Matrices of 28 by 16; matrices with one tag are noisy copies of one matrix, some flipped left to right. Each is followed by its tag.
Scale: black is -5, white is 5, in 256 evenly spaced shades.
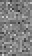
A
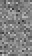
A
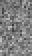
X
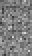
X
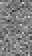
A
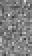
X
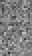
X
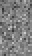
X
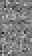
A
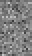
A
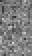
X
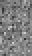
X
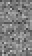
A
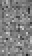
X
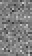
A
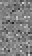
A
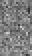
X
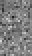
X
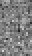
X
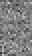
A
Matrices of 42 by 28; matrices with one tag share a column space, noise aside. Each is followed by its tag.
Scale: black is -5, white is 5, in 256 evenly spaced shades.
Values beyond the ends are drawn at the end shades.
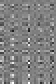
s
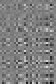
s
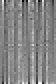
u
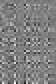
s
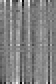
u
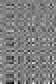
s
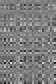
s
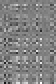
s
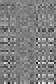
s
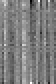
u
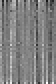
u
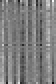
u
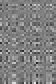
s
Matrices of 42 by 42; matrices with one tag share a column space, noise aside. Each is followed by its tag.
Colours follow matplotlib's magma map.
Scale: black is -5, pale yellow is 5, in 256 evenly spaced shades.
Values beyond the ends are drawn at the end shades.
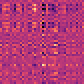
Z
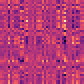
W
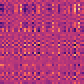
Z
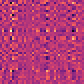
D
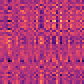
W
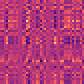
W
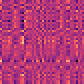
W
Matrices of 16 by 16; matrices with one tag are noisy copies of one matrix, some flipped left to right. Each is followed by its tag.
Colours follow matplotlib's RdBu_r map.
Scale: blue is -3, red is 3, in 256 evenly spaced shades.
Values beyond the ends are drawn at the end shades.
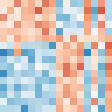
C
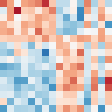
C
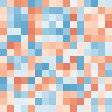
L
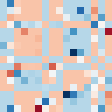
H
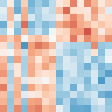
C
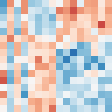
C
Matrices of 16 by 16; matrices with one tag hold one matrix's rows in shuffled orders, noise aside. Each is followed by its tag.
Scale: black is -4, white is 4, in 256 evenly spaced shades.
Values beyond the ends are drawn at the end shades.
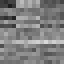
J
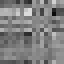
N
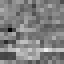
J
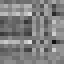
N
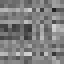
N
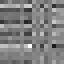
N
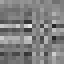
N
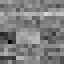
J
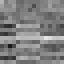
J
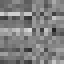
N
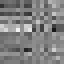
N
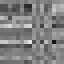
N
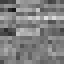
J
